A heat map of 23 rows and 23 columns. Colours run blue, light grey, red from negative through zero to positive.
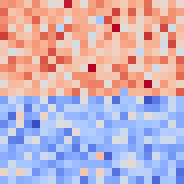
The top part is higher, up to a seam about 50% of the way down. Overall the values sit about 50% of the way up the scale. The ninth with the highest average is the top left.
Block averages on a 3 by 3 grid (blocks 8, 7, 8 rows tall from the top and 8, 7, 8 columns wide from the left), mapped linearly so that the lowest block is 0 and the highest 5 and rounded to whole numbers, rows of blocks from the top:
555 | 333 | 000
